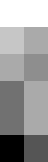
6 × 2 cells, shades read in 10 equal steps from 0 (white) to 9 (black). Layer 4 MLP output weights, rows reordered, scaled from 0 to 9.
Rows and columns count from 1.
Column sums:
24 19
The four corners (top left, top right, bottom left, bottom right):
0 0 9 6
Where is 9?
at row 6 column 1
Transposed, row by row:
0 2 3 5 5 9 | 0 3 4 3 3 6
